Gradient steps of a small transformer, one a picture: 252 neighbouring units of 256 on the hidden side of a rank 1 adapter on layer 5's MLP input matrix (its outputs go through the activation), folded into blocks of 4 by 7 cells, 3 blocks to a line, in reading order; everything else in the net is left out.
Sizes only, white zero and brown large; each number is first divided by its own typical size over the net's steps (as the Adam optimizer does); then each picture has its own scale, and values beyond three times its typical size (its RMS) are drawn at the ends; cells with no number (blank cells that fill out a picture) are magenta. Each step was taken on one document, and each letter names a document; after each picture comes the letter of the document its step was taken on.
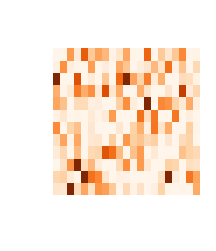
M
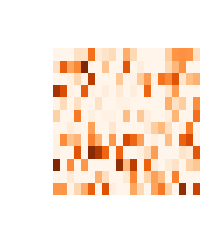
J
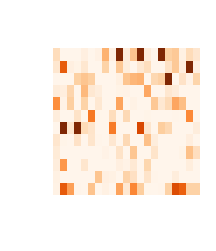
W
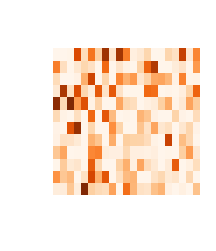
M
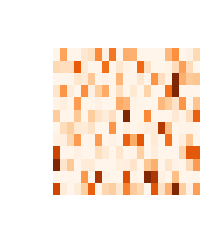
J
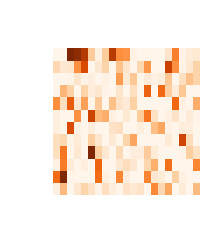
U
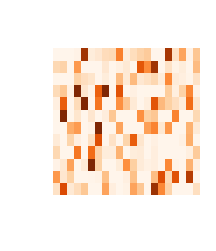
M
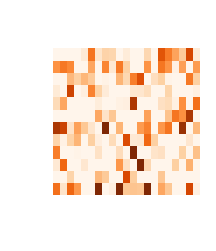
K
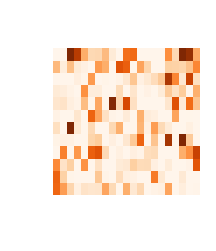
U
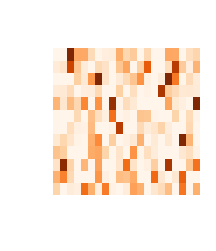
U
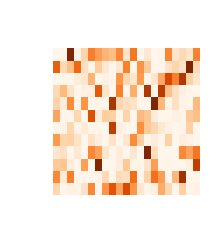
U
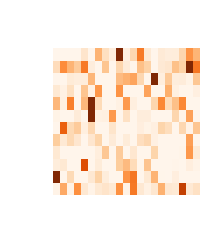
W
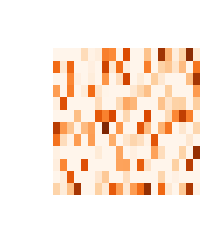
K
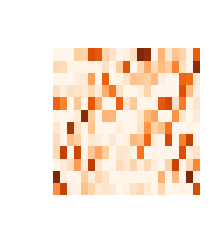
M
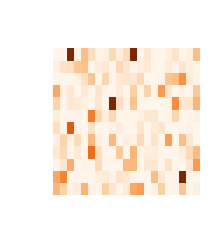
U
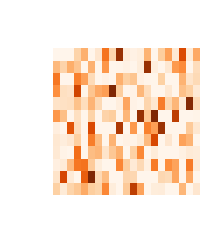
M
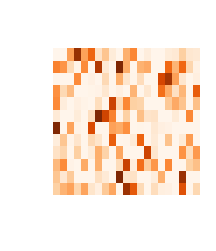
U
